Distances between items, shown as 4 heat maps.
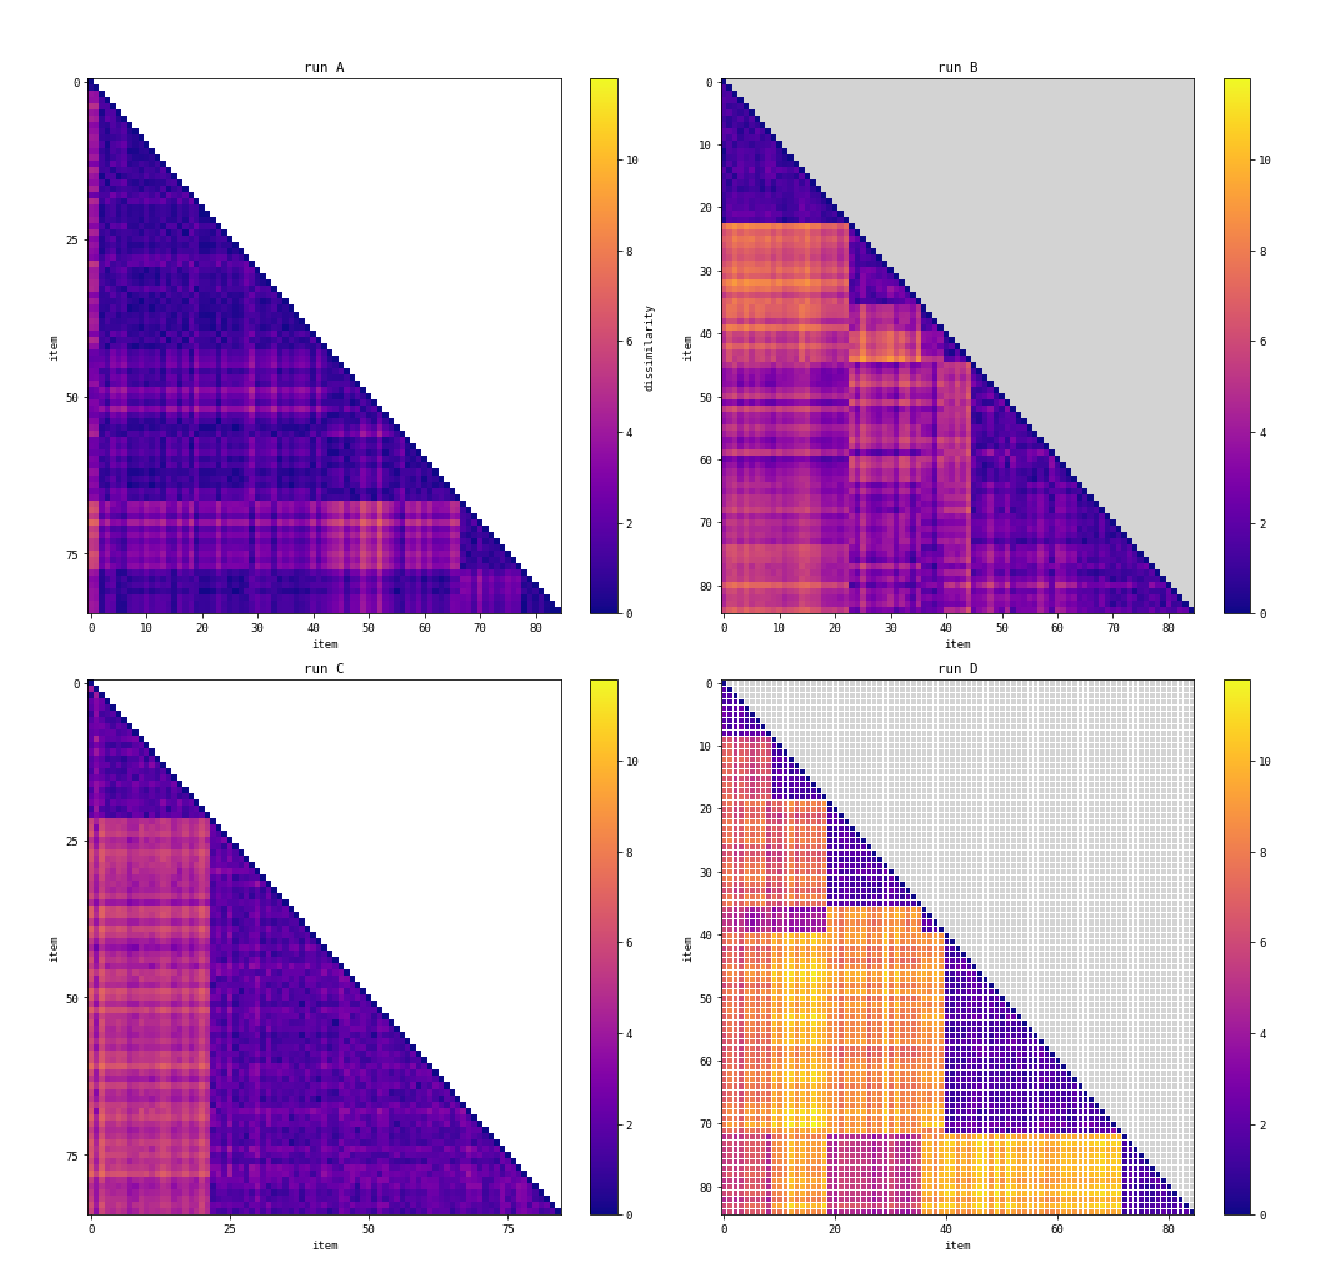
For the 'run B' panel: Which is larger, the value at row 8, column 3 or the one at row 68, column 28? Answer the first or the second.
the second
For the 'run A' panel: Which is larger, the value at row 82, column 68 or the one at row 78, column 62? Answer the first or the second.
the first
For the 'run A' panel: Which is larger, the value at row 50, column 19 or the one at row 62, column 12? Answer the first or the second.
the first
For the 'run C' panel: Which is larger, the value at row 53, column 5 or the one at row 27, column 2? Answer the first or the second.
the second
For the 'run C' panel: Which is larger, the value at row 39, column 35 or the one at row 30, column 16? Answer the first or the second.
the second
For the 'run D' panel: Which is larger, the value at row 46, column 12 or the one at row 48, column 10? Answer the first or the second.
the first
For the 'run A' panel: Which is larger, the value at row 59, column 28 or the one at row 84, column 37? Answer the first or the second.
the first
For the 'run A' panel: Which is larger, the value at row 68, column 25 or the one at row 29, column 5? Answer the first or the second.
the first
